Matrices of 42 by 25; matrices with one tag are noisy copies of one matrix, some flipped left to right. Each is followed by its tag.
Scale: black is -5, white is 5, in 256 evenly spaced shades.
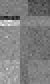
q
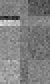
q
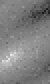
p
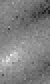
p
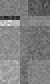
q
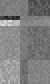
q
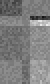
q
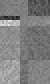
q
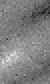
p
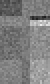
q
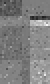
q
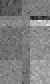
q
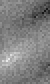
p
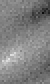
p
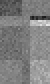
q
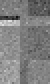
q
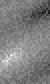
p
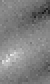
p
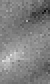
p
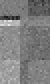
q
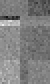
q
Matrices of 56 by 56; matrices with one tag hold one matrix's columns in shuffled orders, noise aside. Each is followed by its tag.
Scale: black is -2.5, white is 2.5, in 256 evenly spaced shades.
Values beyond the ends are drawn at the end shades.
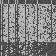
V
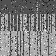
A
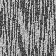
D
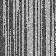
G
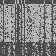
V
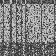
V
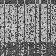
V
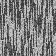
D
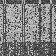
V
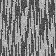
D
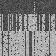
A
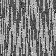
D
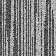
G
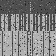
A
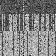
A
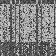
V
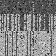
A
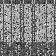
V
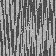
D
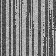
G
